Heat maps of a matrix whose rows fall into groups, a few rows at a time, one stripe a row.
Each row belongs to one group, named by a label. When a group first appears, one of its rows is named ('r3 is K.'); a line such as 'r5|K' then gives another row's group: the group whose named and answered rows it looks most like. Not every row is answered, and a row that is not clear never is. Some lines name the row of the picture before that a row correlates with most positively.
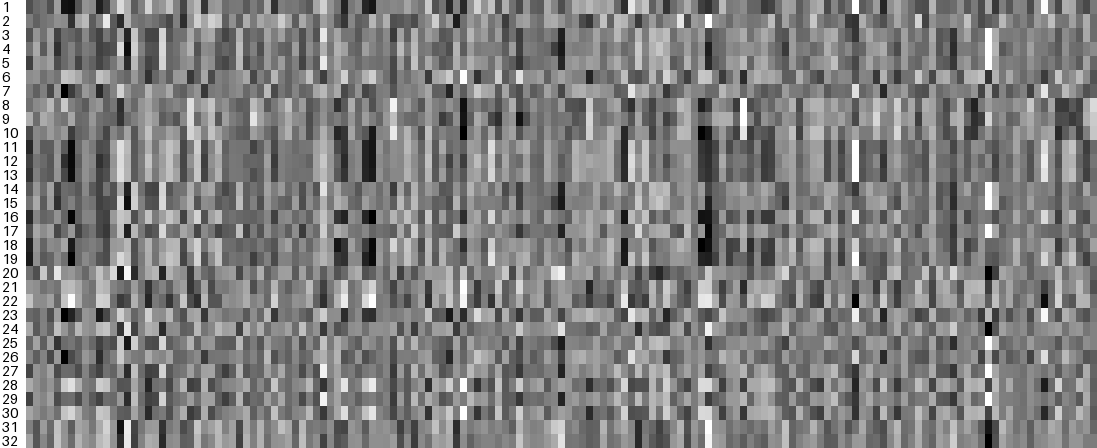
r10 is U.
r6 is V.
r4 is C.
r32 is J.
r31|J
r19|U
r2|J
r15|C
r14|C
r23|U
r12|U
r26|U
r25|C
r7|U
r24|J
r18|U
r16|U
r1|U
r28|V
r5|C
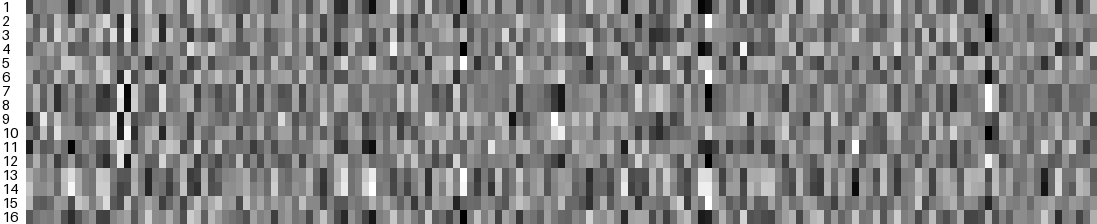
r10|J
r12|C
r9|J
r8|C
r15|J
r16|U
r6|J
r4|U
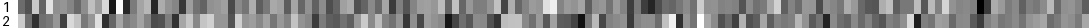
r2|J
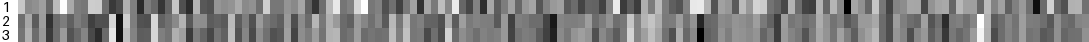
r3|C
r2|C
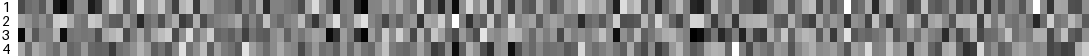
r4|U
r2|V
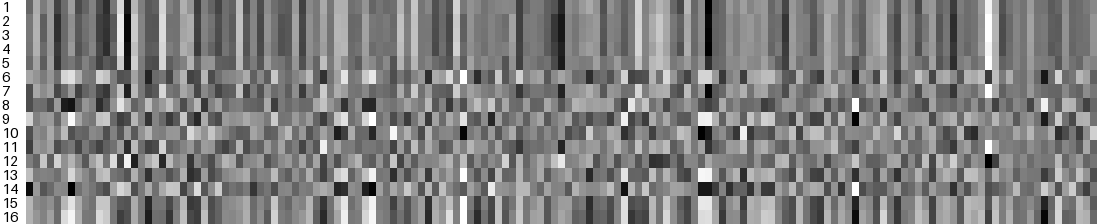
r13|V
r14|U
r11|C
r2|C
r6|V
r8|U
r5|C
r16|V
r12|J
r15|V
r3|C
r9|V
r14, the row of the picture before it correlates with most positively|3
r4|C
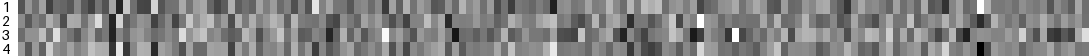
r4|J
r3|U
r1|C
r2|J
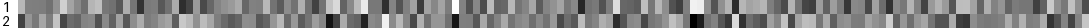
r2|U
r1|V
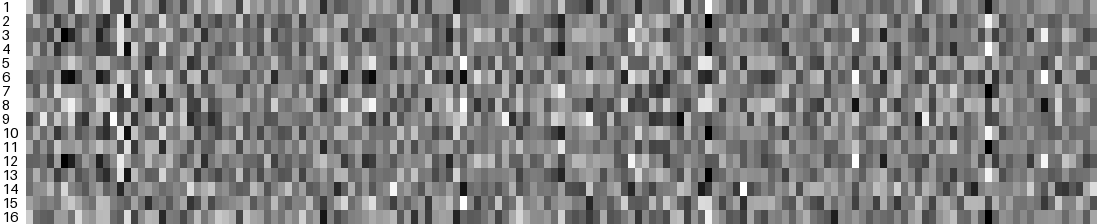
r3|U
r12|U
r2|C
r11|J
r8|V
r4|C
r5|V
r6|U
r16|J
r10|C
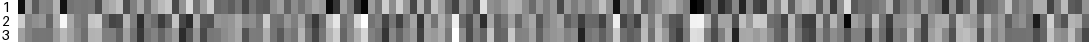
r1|U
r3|V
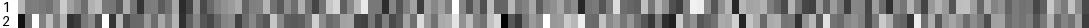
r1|V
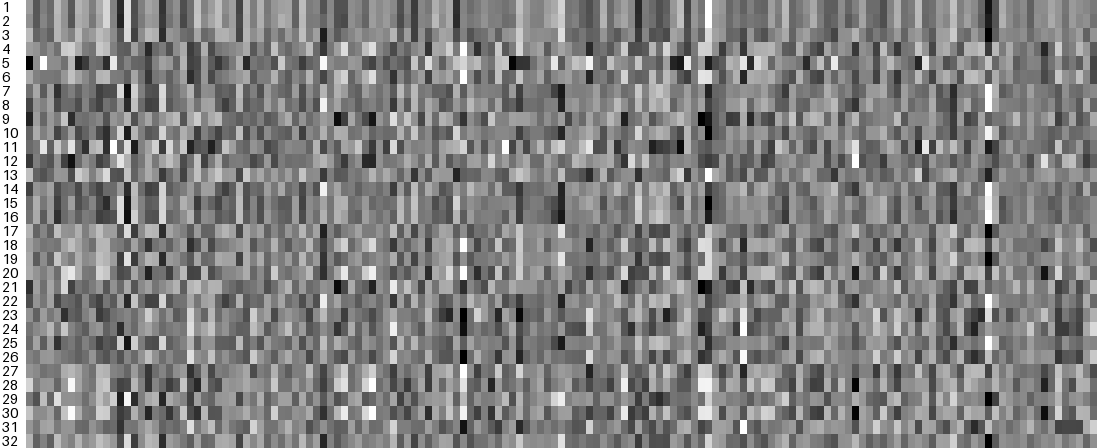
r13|J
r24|U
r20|V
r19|J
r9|U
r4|V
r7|C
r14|C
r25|C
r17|J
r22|C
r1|J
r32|J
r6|V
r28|V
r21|U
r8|C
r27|V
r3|J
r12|U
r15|C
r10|C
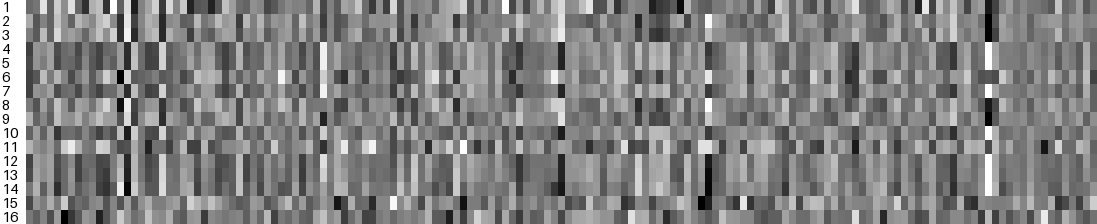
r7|C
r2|J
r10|C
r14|C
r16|U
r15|U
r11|V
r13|C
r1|J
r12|C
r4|C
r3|J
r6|J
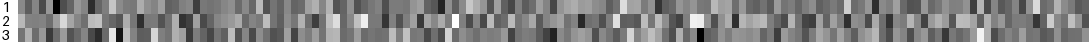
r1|U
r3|C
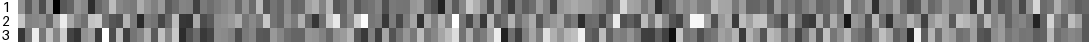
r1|U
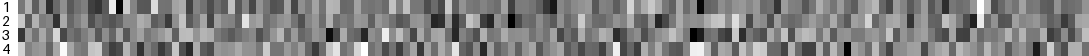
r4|V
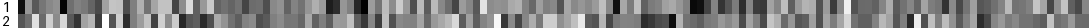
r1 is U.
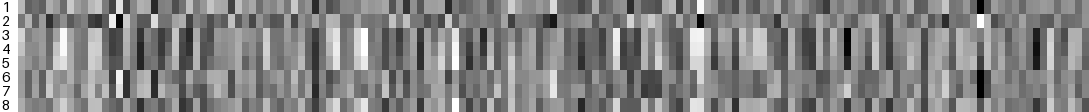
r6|J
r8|V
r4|V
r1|J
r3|V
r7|J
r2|C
